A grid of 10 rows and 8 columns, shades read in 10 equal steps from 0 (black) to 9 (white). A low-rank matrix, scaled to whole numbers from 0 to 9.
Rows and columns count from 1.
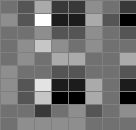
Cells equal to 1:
5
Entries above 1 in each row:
8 5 8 8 8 8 5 5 8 8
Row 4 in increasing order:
4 4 4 4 5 5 5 7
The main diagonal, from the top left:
4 3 5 5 6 4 4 0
